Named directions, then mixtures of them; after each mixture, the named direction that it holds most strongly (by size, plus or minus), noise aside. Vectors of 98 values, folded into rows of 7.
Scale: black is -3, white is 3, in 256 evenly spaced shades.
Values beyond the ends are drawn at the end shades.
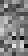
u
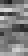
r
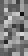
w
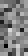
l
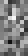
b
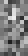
b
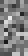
w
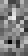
b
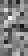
w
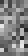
u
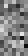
u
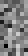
l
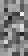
w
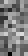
w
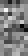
r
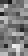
r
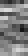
r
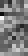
r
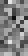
b
